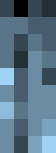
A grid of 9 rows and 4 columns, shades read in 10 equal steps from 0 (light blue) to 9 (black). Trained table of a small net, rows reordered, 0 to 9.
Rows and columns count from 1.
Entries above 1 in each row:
4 4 4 4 3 4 3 4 3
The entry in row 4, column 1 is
4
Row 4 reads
4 7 3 4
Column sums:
28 51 32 35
